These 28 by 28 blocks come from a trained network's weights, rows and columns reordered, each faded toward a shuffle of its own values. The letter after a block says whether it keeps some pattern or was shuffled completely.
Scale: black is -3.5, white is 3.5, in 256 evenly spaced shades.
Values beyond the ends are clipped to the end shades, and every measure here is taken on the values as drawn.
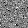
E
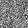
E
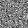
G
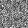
E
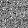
G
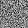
E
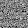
G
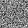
E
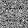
G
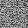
G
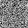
E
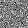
E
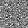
G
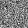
E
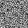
G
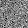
E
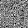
G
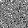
E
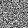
G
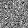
G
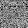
G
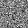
E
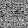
G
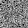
E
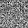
G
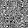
G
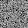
E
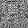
G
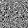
G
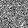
E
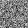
E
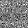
G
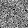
E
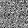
G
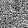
G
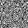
G
